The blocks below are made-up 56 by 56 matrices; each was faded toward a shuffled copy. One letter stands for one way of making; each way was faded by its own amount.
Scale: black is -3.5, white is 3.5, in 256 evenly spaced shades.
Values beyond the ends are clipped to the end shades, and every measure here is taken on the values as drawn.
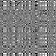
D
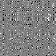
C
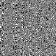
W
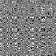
C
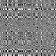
D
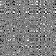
C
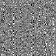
W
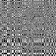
D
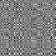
D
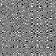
C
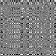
D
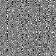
W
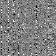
W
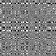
D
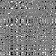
C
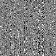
W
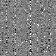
W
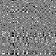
C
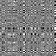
D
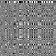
D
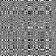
D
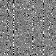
W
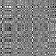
D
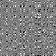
C
